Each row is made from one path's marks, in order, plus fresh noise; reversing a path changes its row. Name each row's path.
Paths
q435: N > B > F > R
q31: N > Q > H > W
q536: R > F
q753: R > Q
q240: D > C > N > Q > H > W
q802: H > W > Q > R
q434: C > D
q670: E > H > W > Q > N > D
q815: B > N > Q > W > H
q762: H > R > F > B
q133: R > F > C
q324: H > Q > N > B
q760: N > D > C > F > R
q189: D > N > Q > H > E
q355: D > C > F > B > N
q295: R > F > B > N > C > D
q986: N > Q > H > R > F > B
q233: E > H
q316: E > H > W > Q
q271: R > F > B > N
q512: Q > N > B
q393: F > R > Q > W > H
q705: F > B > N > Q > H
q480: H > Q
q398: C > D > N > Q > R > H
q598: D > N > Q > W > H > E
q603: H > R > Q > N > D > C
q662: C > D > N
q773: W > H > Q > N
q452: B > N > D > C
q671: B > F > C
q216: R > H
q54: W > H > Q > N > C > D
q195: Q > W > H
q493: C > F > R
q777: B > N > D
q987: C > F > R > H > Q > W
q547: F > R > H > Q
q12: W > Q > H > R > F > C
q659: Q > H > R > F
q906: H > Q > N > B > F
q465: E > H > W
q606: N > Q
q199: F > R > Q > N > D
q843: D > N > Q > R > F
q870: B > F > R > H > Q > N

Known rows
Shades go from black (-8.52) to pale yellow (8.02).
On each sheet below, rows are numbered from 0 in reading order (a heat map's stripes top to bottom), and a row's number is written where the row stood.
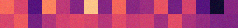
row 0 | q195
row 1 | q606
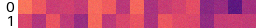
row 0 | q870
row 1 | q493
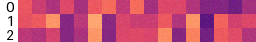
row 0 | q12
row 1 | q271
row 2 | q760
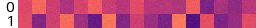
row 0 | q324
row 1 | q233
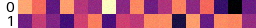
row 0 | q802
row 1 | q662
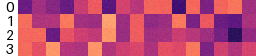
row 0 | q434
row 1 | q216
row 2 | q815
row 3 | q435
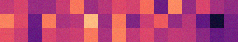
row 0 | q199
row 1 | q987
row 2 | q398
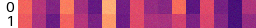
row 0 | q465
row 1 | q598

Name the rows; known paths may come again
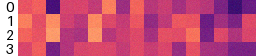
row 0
q773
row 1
q986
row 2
q435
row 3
q606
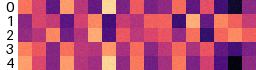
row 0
q316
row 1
q777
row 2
q671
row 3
q753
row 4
q393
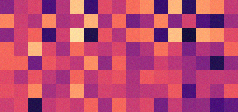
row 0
q295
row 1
q547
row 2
q355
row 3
q762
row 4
q815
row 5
q493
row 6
q906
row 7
q240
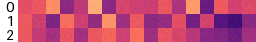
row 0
q271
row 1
q480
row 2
q12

